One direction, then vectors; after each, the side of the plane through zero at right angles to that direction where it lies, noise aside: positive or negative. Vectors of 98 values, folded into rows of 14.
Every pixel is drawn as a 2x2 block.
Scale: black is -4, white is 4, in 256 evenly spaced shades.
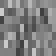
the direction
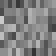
negative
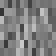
negative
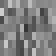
positive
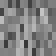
negative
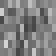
positive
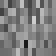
negative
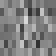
negative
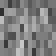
negative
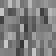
positive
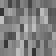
negative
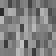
negative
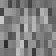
negative
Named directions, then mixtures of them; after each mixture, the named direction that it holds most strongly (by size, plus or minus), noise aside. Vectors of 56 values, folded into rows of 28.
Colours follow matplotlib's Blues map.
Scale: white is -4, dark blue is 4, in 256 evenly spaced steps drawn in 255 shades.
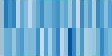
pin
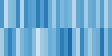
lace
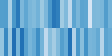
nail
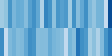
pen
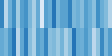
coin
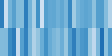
coin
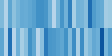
nail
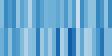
pin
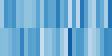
pin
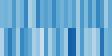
pin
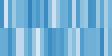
lace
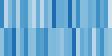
coin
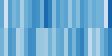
pen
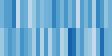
pin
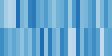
pin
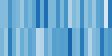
lace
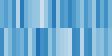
lace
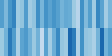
pin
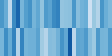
nail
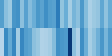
lace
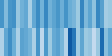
pin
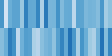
lace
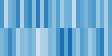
lace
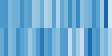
pen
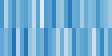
coin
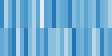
coin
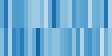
nail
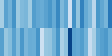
pin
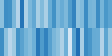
lace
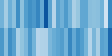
lace
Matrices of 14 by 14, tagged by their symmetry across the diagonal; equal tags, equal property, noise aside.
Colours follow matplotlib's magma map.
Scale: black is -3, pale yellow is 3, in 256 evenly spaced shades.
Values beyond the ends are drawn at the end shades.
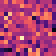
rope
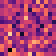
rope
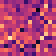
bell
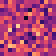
bell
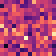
rope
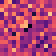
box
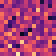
rope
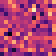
bell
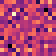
box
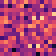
rope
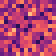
box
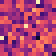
box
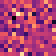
bell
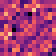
box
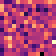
bell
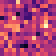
bell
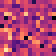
rope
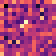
box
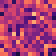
box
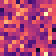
rope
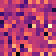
rope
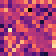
bell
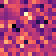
bell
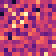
box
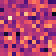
rope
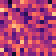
bell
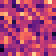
bell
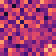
box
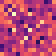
box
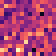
rope
